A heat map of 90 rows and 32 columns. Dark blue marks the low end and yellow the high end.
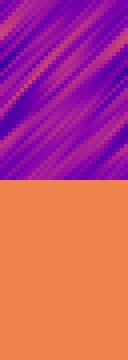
It is made of 2 by 1 panels. Panel 1,1: low, slanting up to the right. Panel 2,1: high, flat.
